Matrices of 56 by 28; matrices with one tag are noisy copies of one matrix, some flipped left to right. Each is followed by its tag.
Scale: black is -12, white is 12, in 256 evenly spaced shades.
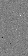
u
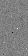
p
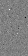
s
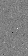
p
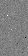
u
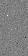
u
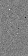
s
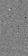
s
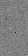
p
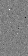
s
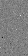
u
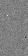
u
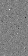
s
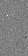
u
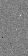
u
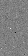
p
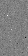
u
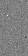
u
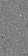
u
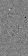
s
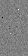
s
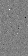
s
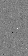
p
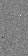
u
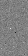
p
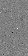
p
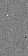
u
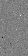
u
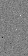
u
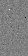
s
